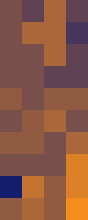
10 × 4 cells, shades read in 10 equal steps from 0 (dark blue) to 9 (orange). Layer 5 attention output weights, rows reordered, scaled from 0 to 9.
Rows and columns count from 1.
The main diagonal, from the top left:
4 6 6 3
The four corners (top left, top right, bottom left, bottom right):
4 3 5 9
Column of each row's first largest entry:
3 2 3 1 1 3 4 4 4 4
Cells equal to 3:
5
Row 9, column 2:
7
